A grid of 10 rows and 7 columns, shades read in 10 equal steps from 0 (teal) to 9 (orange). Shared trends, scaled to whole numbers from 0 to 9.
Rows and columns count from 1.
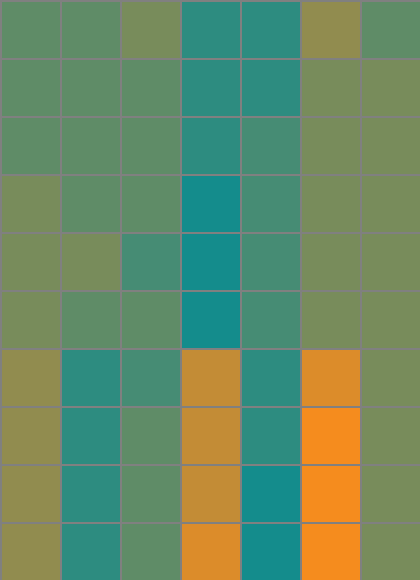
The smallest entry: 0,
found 5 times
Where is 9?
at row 8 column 6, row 9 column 6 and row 10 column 6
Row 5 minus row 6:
0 1 -1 0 0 0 0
